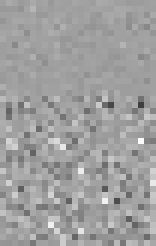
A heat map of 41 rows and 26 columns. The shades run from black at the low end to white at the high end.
On average the colour sits 60% of the way up the scale. The top part is calmer, up to a seam about 40% of the way down. A few values lie far out on both sides of the bulk. There is no overall slope. Fine speckle covers the field.
